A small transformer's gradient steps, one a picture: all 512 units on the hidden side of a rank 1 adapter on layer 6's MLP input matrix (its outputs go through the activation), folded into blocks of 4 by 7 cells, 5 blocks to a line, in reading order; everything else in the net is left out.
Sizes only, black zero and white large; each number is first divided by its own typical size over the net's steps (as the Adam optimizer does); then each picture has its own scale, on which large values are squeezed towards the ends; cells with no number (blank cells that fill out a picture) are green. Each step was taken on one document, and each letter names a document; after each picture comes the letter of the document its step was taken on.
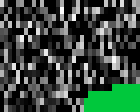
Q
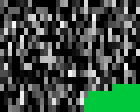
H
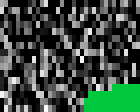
Q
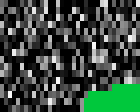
H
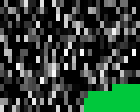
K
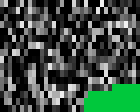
H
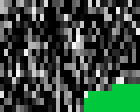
K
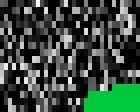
H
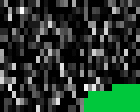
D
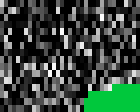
Q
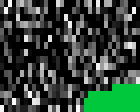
K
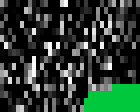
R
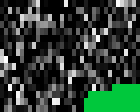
D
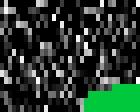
R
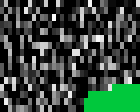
Q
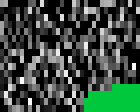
Q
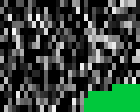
D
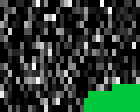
R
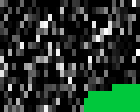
D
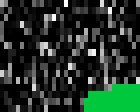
R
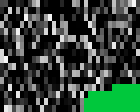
D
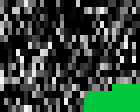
K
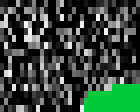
Q
